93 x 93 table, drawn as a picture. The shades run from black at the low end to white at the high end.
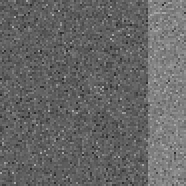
No regular stripes run through it. On average the colour sits 40% of the way up the scale. A vertical seam about 80% of the way across splits the table, and the right part is higher.
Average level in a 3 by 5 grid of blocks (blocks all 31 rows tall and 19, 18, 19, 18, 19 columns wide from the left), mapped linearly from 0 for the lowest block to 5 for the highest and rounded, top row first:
00005
00005
00005
